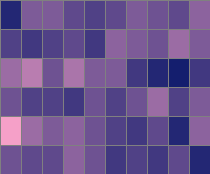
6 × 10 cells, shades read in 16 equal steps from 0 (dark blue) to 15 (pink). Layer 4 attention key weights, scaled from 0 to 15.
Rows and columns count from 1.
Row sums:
55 56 57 53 66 46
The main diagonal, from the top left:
1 3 6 3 6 3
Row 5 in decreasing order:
15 9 8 8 7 6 5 4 3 1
